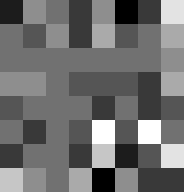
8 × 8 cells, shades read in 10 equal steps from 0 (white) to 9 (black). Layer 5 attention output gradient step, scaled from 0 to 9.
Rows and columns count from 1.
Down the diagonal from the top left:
8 6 5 6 7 6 6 7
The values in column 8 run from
1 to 7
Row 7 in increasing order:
1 2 5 5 6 7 7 8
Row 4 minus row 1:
-4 0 0 -1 2 -3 0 2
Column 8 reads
1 3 4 3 6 5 1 7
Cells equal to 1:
2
